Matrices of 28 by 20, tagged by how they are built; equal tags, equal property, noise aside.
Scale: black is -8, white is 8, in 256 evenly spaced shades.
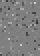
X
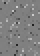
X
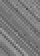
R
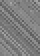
R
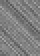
R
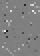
X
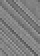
R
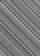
R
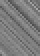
R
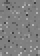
X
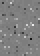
X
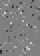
X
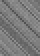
R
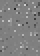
X
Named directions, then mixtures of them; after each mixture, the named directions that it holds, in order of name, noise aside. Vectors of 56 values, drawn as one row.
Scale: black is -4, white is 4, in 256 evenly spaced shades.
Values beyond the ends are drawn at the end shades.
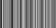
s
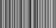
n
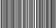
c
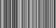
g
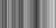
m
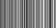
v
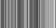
g, m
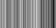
m, v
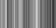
m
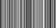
m, n, v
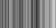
m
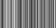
g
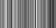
c, g, m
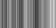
m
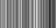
c, m, n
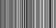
v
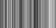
m, n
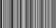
s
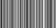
c, s, v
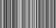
c, g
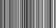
v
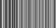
g, n, s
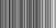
m, n, v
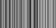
n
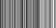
c, m, v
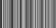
s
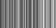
m, n, v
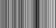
m
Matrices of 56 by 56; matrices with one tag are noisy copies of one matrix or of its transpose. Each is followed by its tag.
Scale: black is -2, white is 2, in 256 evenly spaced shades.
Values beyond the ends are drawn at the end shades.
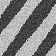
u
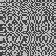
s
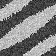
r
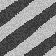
u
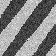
u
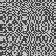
s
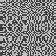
s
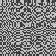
s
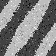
r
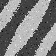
r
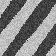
u
